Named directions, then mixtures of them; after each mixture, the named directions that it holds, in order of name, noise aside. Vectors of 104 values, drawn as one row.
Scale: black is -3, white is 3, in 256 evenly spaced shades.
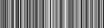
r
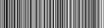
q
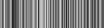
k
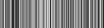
k, r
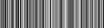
r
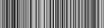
k, q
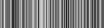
k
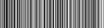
q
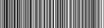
q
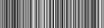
k, q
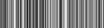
k, r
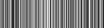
k, r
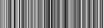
r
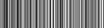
q, r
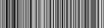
k, q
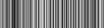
k, q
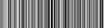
q, r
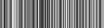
k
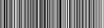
k, q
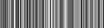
r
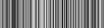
k, q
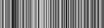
k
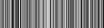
k, r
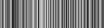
k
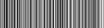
q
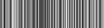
k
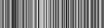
k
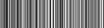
q, r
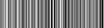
q, r
